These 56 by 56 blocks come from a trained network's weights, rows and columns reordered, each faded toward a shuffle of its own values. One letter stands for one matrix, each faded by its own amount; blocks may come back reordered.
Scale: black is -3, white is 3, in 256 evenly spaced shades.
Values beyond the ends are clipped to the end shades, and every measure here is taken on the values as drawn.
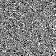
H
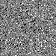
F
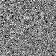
H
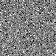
F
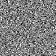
H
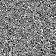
H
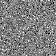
F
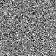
H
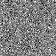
H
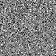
H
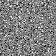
F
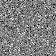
F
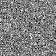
H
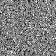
H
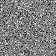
F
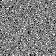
F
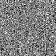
H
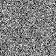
H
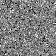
F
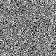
H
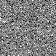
F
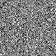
H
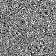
F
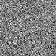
H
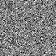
H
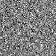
H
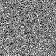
H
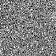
H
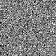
H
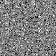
H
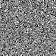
F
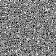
F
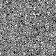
F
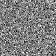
H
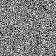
H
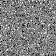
F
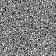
F
